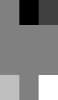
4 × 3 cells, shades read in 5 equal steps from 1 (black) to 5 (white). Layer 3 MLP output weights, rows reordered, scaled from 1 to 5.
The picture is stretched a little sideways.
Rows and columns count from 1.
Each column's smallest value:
3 1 2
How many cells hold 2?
1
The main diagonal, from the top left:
3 3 3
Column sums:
13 10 13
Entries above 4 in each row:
0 0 0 1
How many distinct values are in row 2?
1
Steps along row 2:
same same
